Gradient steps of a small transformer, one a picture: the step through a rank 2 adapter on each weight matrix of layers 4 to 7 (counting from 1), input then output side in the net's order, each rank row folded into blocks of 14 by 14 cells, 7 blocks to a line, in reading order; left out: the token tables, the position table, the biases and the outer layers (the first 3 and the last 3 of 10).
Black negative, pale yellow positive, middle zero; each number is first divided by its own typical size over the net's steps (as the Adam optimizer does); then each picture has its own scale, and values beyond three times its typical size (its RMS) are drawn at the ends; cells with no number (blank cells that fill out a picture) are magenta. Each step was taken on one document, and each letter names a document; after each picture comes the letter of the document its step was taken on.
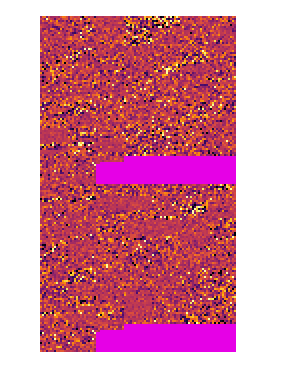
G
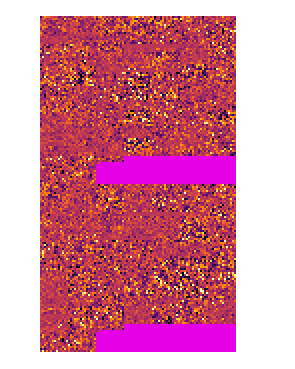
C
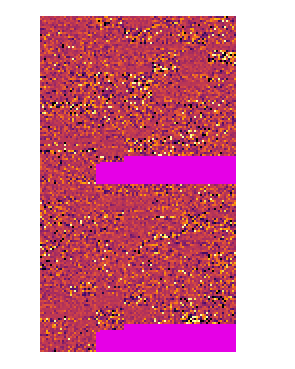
G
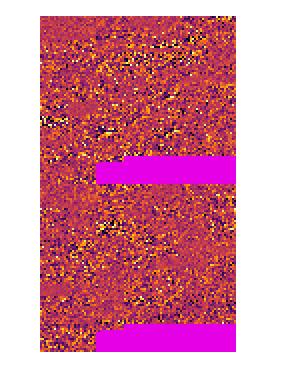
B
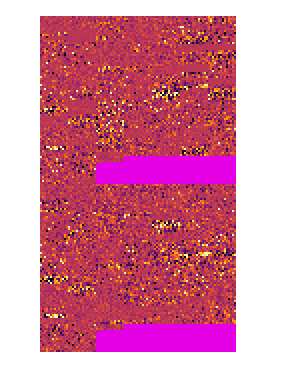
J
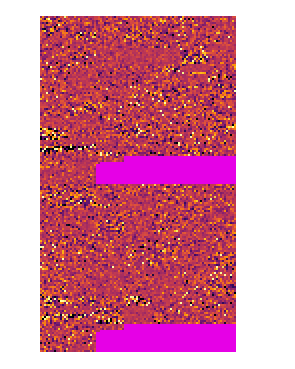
G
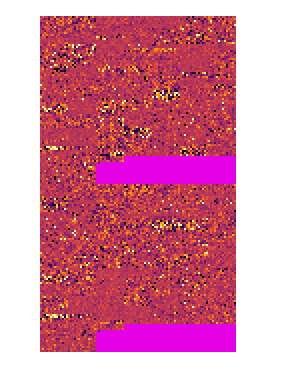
J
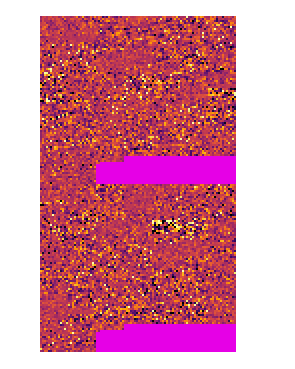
C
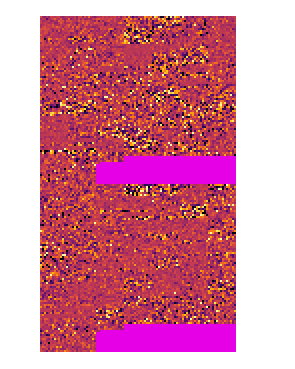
G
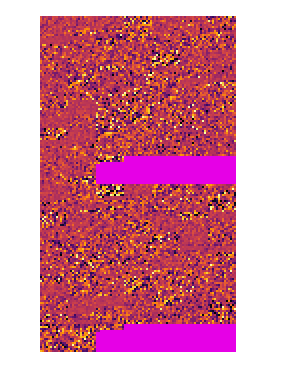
B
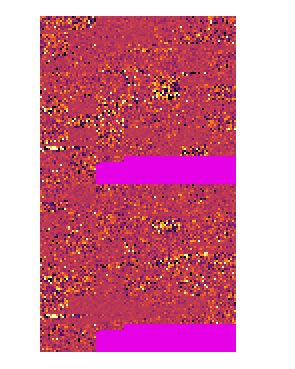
J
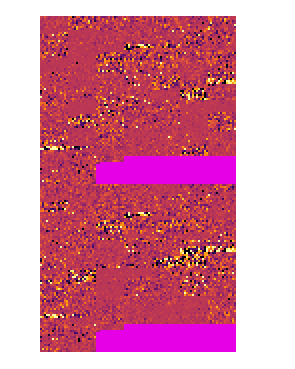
J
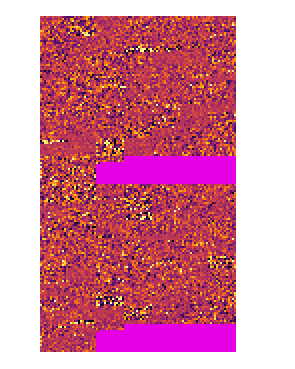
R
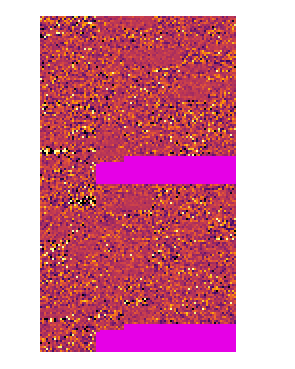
G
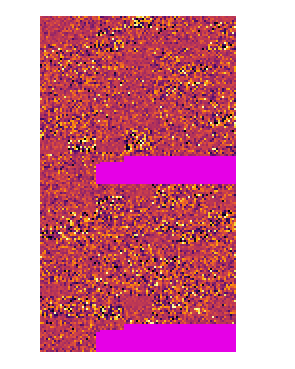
C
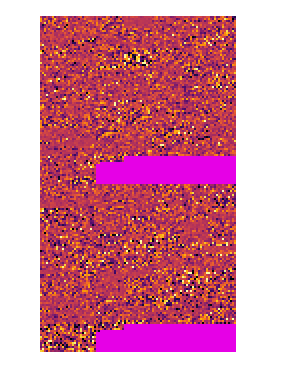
B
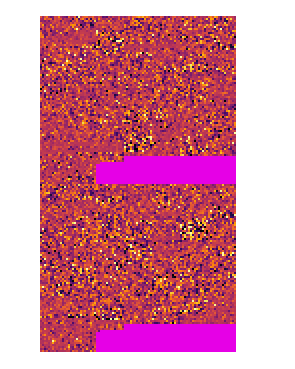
C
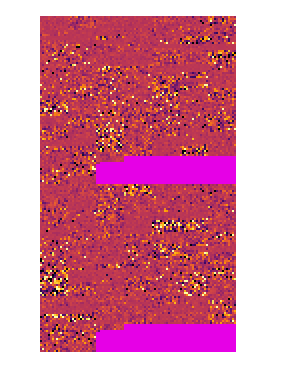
J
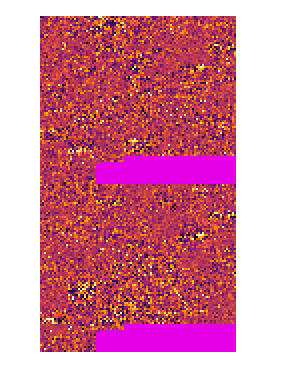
C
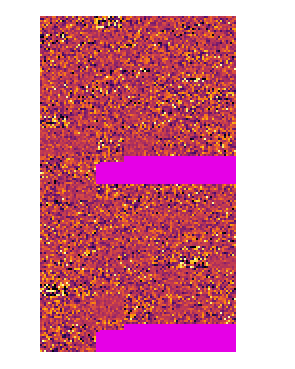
R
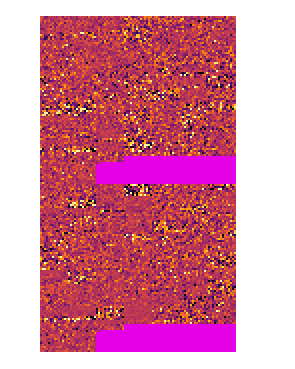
G
